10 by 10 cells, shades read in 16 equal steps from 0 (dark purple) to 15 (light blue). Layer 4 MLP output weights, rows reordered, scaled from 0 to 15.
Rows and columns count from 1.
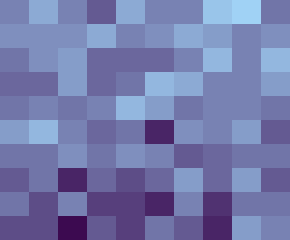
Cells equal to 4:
3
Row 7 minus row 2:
-2 -2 0 -4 1 -1 -6 -4 -1 -2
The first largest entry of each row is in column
9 4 8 6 5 2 3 7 3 9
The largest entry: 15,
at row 1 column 9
